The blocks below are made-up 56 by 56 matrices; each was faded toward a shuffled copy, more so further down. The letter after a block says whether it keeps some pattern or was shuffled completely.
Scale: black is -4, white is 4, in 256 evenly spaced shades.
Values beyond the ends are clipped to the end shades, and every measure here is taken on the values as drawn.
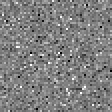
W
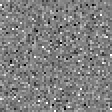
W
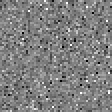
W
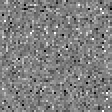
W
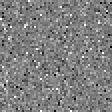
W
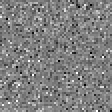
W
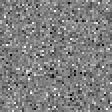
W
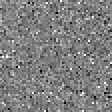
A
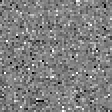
W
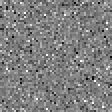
W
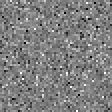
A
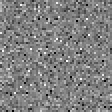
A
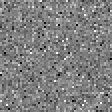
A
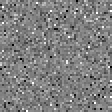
W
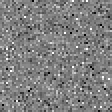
W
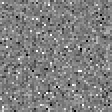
W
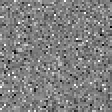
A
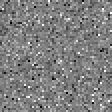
W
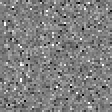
W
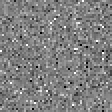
A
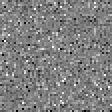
A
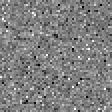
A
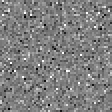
W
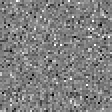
A
